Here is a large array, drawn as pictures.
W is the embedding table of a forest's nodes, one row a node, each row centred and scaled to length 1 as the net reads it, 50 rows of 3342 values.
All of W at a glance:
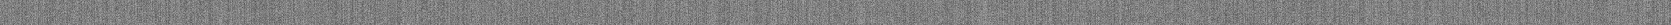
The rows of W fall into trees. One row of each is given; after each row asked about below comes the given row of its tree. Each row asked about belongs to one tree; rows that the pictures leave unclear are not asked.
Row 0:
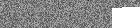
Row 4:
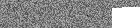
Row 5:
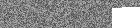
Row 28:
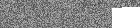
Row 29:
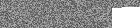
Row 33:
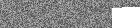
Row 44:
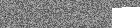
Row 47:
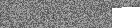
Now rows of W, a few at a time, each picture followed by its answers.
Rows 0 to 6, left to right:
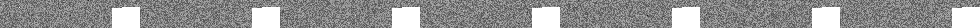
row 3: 5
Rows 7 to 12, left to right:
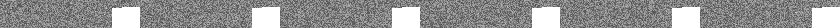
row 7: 4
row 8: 44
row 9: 28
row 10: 47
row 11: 28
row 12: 28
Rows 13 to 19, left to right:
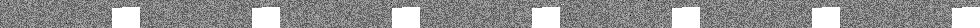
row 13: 5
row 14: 47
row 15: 4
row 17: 0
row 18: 5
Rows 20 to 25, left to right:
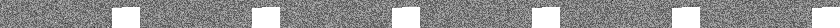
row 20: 33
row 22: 29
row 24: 47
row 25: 29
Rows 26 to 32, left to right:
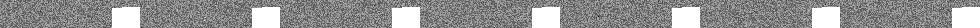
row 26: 4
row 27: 33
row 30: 28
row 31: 29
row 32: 5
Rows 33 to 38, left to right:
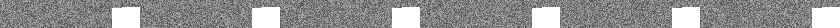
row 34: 44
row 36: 4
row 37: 28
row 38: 28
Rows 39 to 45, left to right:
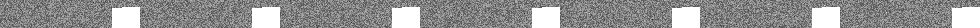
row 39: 0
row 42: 28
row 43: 47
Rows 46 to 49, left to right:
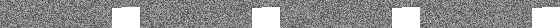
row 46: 29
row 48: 47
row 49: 4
